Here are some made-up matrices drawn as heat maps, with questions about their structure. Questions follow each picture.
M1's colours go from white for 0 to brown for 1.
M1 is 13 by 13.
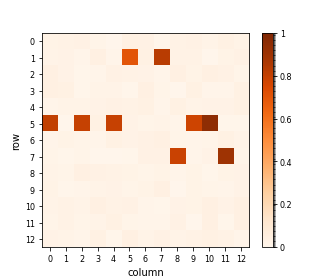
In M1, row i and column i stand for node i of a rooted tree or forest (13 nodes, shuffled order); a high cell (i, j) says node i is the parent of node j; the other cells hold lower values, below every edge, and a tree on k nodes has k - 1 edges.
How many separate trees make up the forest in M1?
4
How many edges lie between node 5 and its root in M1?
1
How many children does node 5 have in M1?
5
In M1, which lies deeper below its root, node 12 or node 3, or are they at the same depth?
the same depth
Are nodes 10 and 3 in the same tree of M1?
no
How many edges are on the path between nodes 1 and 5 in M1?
1
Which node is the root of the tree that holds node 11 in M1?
1
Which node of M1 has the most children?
5
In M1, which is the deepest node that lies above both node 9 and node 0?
5
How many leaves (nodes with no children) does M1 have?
10
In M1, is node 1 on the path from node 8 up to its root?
yes
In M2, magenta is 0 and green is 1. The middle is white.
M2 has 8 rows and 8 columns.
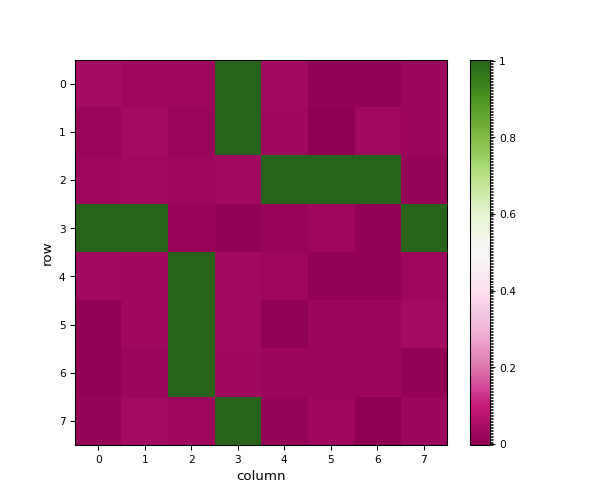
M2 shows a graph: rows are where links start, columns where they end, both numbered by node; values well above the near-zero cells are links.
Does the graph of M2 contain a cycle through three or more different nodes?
no
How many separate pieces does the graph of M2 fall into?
2
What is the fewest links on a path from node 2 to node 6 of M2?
1
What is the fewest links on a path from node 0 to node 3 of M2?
1
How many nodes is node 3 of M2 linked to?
3
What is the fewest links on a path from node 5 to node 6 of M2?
2
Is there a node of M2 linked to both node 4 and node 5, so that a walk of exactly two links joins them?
yes
